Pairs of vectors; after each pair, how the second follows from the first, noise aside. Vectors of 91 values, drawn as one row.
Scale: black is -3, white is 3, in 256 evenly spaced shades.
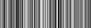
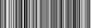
wrapped around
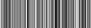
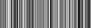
wrapped around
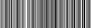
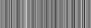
shrunk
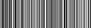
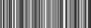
sign-scrambled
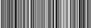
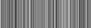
shrunk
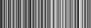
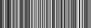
sign-scrambled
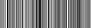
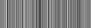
shrunk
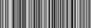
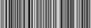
wrapped around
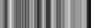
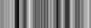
wrapped around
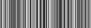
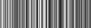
sign-scrambled
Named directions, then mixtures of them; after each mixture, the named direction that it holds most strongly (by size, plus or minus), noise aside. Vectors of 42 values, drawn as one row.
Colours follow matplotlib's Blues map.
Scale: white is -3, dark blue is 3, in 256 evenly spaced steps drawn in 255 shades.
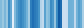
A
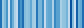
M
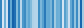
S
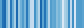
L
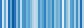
S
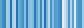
L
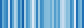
M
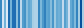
S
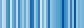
L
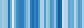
A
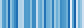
M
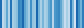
M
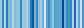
S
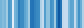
A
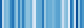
M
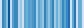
M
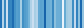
S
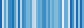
S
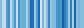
L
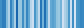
L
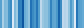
A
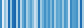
S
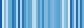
S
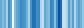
A
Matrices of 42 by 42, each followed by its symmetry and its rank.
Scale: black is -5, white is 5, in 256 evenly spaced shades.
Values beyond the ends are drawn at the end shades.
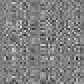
neither, rank five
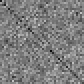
symmetric, full rank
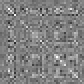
symmetric, rank five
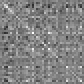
symmetric, rank five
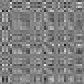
antisymmetric, rank two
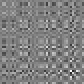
symmetric, rank two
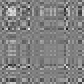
symmetric, rank two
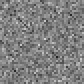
symmetric, full rank
